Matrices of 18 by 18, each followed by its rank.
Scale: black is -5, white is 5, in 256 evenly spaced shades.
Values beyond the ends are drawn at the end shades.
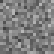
full rank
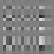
one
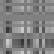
one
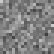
full rank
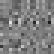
three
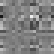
two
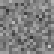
full rank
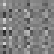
two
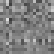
three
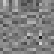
three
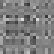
three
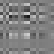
one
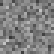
full rank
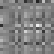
two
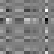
one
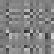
two
